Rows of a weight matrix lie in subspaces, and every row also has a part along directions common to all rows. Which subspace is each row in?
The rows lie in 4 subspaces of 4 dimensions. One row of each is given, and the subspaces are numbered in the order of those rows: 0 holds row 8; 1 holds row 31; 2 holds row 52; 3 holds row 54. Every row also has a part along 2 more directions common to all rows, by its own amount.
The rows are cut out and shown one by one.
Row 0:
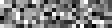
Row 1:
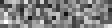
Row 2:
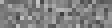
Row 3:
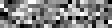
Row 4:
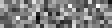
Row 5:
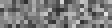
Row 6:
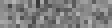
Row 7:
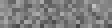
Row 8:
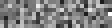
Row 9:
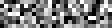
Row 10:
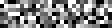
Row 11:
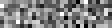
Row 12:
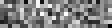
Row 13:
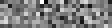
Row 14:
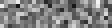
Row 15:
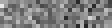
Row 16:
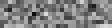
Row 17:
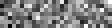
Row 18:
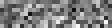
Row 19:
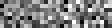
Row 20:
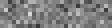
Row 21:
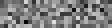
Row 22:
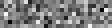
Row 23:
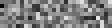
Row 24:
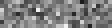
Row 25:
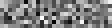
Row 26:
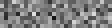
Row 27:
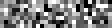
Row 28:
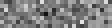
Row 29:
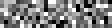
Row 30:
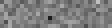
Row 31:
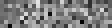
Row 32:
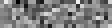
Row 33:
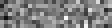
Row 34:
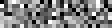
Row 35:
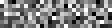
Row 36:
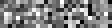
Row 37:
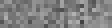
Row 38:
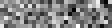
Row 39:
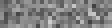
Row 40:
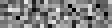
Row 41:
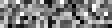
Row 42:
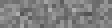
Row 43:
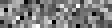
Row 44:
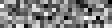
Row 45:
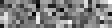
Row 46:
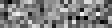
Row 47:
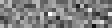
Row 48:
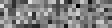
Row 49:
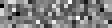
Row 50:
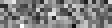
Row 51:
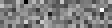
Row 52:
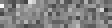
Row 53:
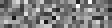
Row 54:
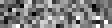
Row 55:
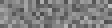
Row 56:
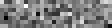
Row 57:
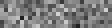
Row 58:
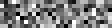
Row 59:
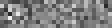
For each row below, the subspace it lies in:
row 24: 2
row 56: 1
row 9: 3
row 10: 3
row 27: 0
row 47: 0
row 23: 0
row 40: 0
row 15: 0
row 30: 2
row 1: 1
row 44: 0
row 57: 2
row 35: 3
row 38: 3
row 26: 3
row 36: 1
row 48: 2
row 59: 2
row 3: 2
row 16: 3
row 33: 0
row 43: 2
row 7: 3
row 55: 1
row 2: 1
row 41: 3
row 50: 1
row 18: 3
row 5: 2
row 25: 1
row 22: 2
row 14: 3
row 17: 0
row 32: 1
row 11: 0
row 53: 1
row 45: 0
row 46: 2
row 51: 2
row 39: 3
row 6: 1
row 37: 2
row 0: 0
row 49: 2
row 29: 0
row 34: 3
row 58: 3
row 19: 0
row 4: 0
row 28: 1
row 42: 3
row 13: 1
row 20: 2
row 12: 1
